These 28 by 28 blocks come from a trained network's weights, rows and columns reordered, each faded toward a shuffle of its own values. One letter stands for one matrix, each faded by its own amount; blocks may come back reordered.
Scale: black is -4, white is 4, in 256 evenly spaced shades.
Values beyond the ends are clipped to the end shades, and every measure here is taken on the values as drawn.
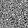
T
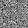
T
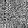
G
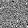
T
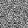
G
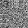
G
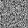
G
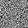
T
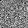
T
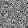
T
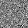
T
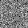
T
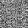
G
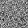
G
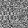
G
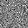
T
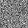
T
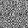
G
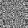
G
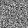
T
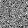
T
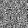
G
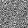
G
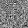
T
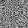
G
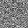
G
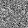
T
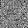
T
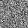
T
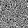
T
